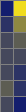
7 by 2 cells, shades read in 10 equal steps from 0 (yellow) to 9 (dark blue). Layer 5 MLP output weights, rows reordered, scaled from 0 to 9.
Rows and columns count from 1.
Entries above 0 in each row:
1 2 2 2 2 2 2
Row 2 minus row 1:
-1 4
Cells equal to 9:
2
